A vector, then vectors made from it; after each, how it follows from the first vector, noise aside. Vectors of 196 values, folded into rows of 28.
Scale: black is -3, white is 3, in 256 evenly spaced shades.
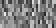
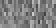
shrunk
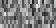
sign-scrambled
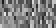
copied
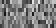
sign-scrambled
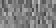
shrunk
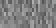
shrunk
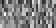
copied
